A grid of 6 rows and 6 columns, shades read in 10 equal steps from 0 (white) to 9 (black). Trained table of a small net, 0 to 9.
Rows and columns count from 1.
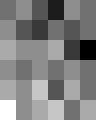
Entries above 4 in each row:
4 5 2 3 2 1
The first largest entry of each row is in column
4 3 6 2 4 5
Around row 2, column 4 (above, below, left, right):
8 3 7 6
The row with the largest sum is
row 2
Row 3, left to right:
3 4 4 3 7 9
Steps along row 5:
up down up down up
